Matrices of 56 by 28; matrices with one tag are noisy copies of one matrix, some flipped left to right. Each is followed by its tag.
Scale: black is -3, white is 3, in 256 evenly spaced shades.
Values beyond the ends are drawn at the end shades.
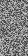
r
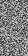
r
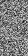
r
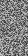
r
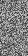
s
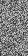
s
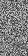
s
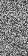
s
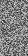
r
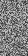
s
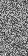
s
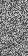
s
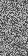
s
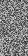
r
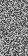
r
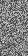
s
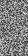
r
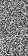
r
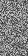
s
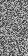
r
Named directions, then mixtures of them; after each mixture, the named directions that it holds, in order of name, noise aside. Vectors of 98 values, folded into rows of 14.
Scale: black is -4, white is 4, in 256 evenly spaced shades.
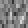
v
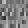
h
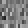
h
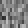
h, v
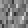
v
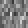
h, v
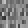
h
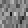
h, v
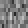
v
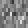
h, v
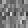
h, v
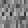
h, v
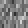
h, v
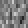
v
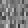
h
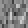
v
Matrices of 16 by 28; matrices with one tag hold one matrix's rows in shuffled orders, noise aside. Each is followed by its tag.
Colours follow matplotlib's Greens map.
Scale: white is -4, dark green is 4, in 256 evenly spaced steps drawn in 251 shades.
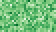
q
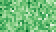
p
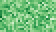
p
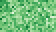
p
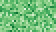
q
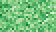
p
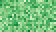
q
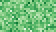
q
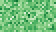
q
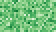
q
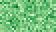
q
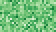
q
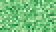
q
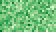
p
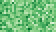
p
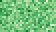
p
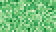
q
